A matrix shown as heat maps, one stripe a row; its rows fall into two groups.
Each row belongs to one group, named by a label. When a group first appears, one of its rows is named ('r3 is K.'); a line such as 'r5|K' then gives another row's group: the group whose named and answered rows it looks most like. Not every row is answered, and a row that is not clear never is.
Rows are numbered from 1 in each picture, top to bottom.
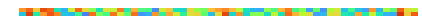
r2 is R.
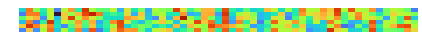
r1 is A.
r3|A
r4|R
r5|R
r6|R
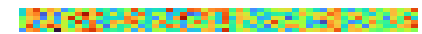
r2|A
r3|A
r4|R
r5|R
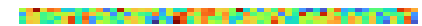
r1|R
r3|A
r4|A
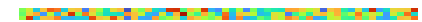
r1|R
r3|R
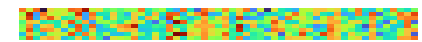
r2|R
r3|R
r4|A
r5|R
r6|R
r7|A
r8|R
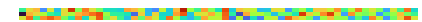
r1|A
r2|A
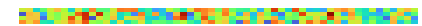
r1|R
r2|A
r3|A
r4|A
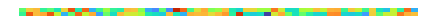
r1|A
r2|R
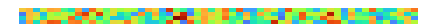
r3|A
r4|R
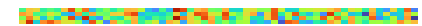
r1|A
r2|R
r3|A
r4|R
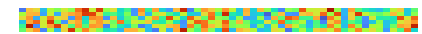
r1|A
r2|A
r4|R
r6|A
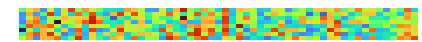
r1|A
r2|R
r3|A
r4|A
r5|R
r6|R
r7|R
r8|R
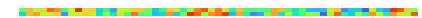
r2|R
